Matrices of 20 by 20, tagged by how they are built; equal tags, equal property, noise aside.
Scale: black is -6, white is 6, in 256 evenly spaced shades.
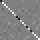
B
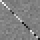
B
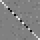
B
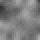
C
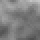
C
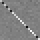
B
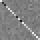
B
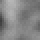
C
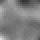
C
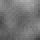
C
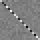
B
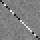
B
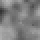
C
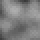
C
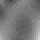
C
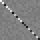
B
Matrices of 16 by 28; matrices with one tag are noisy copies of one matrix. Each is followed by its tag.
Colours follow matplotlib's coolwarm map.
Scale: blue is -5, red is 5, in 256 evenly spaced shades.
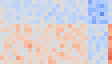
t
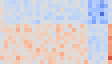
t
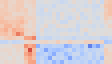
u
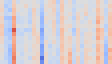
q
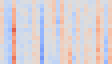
q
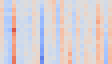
q
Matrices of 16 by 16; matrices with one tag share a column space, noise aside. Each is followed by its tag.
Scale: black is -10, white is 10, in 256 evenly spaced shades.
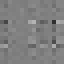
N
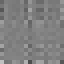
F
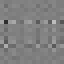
N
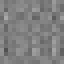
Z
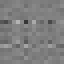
N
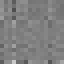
F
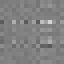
N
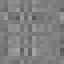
Z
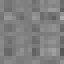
Z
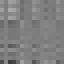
F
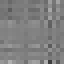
F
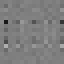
N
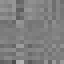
F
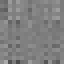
F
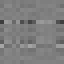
N
